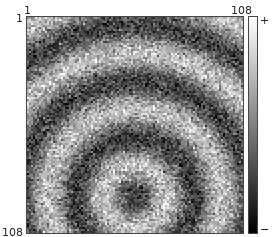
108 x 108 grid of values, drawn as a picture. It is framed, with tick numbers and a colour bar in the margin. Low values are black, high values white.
Ninth with the highest average: bottom middle. Rings: centred on the bottom middle. Seam: none. Average level on the scale: 50%. Slope: none.
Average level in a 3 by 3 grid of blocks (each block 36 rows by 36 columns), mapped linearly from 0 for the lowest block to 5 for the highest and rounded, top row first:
1 0 2 | 1 1 1 | 1 5 1
